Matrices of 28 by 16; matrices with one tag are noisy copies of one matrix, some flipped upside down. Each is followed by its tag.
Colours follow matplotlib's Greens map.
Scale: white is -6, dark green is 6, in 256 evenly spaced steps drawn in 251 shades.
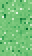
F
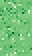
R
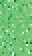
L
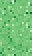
L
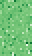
L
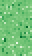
F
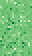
R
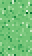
L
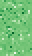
R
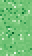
R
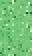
L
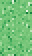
L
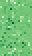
R
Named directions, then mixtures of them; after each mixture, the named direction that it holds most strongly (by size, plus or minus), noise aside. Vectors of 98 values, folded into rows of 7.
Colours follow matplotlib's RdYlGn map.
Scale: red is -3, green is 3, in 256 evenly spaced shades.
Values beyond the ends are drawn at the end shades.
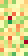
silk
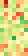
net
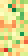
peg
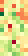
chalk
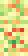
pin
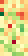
chalk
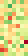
silk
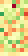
pin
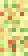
pin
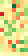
pin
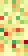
pin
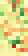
pin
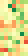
peg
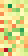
pin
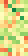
peg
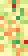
pin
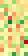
silk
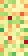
silk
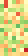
net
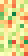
silk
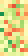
pin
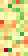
peg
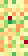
silk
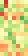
net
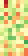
net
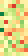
pin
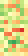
pin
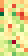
chalk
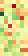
chalk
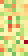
silk
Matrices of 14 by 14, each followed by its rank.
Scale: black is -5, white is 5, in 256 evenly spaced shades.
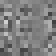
three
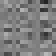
two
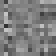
three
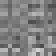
three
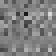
three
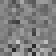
three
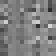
three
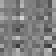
two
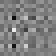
two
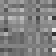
two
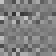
two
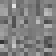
three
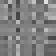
two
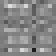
two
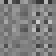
two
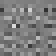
three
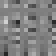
two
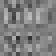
two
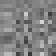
two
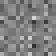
three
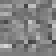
three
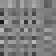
two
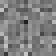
three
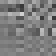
two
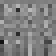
three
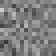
three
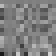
two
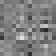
three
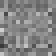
three
